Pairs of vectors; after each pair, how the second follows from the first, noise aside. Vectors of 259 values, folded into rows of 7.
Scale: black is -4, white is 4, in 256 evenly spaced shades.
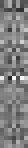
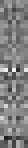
reversed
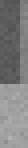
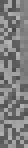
sign-scrambled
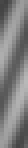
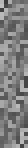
sign-scrambled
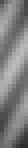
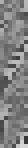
sign-scrambled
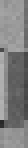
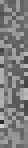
sign-scrambled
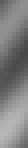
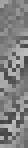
sign-scrambled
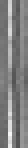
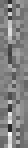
sign-scrambled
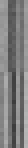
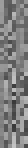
sign-scrambled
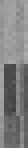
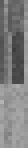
reversed
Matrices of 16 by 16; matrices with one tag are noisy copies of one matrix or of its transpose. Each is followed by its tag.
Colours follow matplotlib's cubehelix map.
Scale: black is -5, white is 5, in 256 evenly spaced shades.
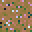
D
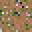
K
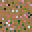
D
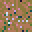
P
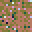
K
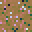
D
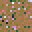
K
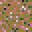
D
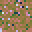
K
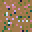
P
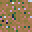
K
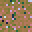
K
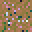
P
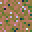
D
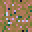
P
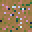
P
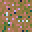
P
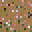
D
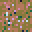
P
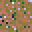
K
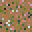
D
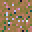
P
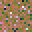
D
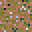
D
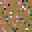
D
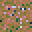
P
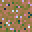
D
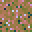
D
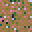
K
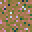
D
